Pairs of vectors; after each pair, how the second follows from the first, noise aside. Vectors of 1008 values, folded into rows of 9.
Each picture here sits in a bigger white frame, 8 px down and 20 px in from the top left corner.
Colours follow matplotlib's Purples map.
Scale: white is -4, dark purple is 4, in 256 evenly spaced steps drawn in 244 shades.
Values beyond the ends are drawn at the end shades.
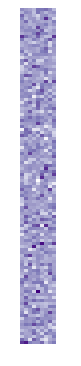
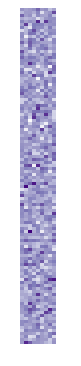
wrapped around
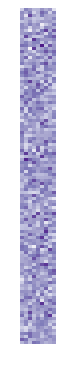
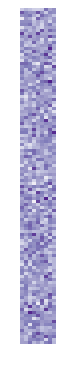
wrapped around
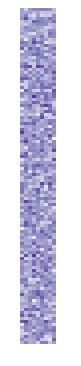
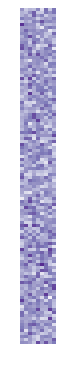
wrapped around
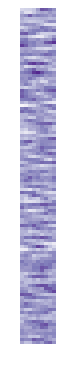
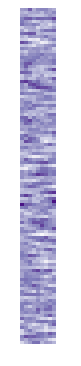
wrapped around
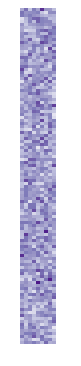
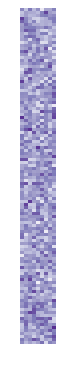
negated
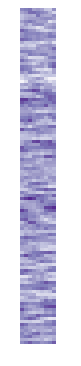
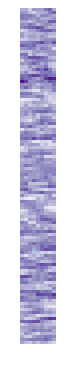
negated
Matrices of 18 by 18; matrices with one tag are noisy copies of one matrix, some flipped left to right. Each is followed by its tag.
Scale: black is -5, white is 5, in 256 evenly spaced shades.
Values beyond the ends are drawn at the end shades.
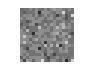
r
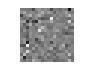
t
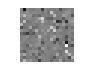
t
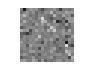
t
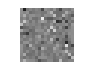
t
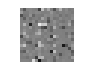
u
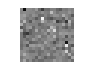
t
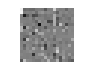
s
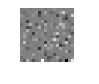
r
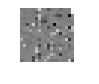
s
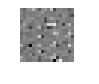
u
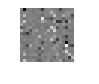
t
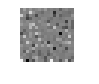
r
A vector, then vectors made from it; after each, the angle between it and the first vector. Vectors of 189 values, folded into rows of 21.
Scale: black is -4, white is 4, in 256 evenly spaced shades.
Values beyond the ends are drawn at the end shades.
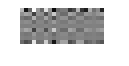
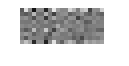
nearly opposite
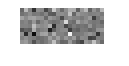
partly opposed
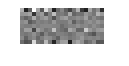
nearly parallel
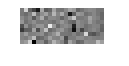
partly opposed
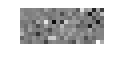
orthogonal
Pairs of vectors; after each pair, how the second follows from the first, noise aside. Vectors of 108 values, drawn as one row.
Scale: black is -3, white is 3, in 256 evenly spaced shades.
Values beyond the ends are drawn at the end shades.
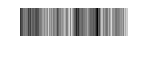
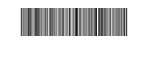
sign-scrambled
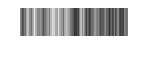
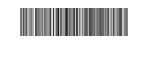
sign-scrambled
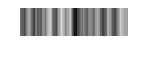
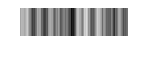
reversed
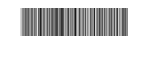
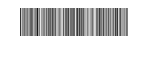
sign-scrambled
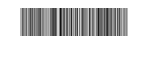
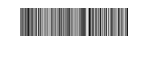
wrapped around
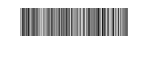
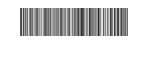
sign-scrambled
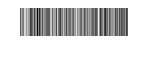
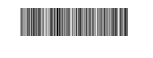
wrapped around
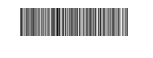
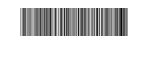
negated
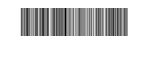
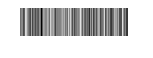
wrapped around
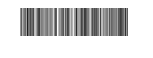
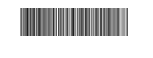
sign-scrambled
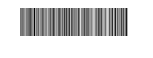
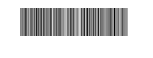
wrapped around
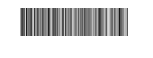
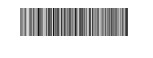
wrapped around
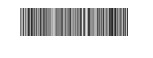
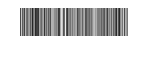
reversed
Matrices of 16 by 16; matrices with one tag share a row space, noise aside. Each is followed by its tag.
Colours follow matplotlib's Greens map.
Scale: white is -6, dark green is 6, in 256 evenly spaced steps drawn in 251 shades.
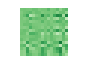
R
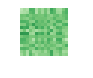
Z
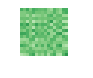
Z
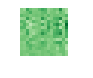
R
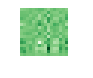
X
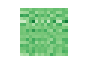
Z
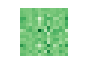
X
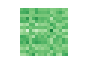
Z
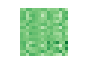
R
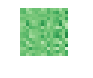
R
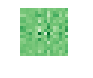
X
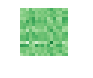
Z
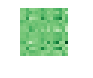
R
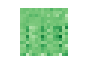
R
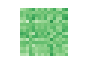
Z
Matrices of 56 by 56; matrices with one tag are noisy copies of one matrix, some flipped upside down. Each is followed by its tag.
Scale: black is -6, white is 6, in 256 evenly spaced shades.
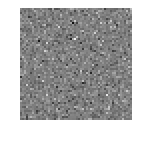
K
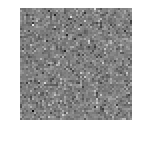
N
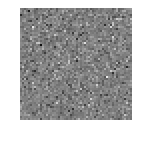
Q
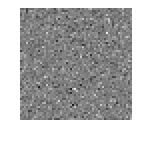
K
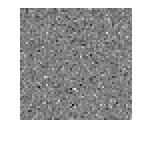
K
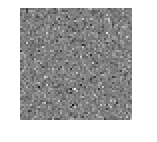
K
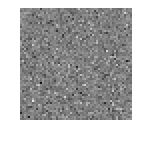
Q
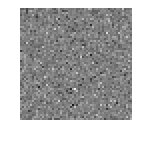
K
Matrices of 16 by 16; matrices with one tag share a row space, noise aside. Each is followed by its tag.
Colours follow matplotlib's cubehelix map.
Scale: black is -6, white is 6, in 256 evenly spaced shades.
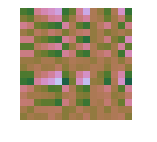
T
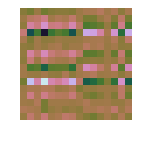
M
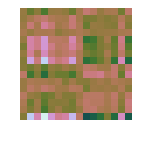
M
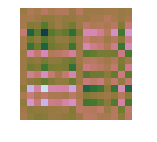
M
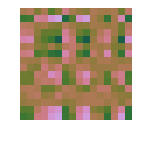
T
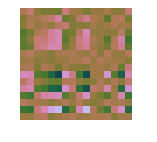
T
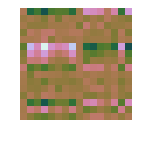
M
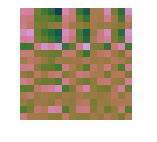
T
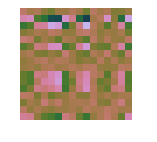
T
